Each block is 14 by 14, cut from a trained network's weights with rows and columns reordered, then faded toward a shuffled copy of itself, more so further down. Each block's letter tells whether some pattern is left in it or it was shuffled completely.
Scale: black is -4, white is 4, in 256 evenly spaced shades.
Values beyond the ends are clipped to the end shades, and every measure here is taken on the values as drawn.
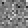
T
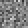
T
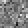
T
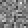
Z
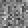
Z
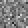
T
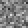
T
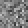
T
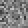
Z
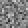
T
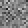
Z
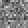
T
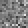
Z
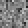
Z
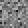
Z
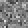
T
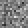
T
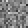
Z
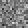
T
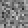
Z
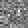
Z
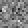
Z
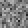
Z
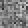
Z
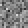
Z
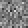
T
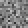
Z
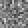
Z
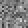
Z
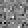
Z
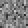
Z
